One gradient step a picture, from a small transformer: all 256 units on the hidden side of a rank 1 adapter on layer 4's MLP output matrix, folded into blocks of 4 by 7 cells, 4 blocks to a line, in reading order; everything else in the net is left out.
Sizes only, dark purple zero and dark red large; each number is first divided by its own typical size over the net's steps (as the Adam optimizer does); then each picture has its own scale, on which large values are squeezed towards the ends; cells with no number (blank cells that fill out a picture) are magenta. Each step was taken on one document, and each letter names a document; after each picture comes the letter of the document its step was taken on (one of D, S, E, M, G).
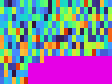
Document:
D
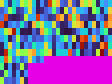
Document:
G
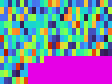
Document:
D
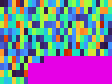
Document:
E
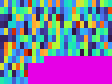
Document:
G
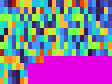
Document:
E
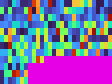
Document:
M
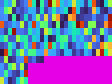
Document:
G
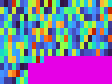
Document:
M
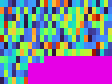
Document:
D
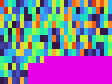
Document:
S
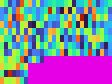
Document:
E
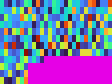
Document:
D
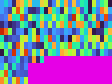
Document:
E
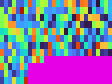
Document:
E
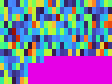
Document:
G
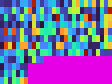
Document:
M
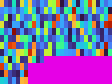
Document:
G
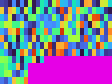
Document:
D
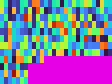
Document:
M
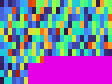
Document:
M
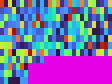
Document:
G
